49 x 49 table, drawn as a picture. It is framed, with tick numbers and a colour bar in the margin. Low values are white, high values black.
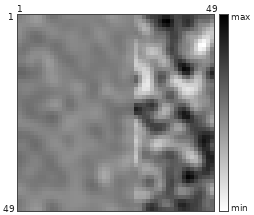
Average level on the scale: 50%. Mirror symmetry: none. Histogram: heavy tails on both sides. Lone odd cells: none. Seam: vertical, 60% of the way across, the left part calmer.
